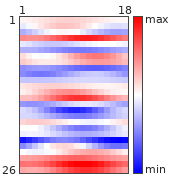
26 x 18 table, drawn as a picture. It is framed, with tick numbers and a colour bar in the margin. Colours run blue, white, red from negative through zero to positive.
No overall slope runs across the table. The ninth with the highest average is the bottom middle. The grain runs across in streaks.
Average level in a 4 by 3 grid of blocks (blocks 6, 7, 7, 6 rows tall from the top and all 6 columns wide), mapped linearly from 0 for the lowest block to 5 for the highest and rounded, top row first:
2 3 2
1 2 2
1 0 1
3 5 3
